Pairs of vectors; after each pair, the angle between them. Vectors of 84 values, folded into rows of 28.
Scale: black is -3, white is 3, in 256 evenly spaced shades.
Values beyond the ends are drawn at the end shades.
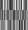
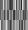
nearly parallel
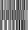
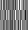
partly opposed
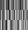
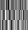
nearly parallel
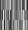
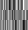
partly opposed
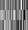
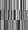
partly opposed
